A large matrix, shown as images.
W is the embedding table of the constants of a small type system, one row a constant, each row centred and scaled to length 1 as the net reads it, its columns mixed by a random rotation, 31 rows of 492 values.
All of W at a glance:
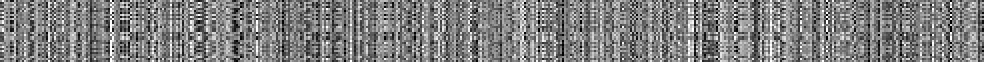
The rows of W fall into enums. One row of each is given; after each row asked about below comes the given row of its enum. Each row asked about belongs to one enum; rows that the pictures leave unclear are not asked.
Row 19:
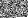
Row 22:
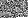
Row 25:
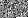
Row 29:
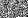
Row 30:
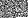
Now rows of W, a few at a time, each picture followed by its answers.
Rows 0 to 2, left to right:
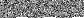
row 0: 25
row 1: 19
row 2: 22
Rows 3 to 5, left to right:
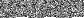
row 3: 19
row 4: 29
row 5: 30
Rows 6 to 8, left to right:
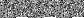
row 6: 25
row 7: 19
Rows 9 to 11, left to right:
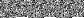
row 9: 19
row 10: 25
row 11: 25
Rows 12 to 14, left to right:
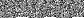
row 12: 30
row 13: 29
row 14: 25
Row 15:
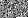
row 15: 25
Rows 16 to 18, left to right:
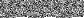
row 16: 19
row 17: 22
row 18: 19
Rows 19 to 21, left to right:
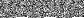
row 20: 30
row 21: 29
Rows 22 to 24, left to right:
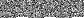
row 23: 25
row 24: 30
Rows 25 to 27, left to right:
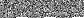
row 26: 30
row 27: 22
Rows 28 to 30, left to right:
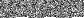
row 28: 19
